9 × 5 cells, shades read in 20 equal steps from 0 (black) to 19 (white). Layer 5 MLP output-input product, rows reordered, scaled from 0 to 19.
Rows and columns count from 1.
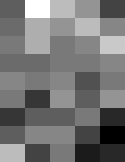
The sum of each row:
56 56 56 44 44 42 30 32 33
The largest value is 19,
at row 1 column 2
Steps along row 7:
up same up down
